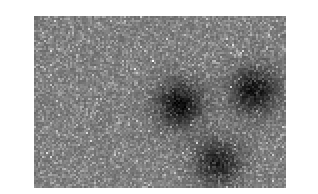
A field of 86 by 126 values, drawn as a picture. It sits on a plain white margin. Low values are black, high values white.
No regular stripes run through it. No row or column stands out. Three dips sink into the field.
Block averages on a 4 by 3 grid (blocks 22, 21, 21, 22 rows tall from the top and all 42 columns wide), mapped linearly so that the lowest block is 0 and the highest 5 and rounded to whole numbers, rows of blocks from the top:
555
520
512
541
